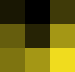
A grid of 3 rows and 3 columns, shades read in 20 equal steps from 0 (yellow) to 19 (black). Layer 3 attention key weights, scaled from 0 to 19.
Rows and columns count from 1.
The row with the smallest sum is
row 3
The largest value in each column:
17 19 14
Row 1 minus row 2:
6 3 8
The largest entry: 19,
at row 1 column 2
